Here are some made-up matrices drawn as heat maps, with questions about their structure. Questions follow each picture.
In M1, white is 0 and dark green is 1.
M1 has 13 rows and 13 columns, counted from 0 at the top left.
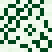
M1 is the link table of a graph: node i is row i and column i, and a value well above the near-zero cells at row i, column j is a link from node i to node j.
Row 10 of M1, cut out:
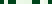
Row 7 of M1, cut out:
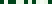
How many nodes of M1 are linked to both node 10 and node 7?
5
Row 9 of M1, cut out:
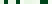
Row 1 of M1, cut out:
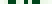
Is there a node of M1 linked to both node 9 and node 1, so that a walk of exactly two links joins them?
no
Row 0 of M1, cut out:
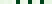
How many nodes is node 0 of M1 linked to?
3
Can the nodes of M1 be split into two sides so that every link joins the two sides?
no
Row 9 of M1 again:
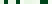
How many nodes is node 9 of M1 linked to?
4
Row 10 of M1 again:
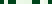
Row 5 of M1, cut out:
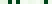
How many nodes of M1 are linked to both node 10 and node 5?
1
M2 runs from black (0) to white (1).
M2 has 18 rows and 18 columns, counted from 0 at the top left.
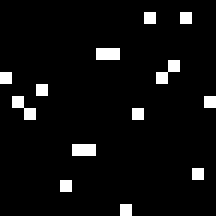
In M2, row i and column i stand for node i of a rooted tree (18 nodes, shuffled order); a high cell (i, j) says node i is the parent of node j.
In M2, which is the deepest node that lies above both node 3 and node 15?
1
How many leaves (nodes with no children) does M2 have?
7
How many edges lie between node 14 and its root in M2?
5
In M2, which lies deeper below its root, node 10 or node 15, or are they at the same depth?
the same depth
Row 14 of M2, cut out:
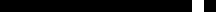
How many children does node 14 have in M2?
1
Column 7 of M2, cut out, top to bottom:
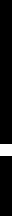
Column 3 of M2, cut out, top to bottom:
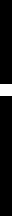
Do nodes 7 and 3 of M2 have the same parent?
no
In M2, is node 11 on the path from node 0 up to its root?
no
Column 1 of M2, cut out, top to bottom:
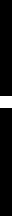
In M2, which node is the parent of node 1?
8
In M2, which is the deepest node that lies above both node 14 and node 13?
1
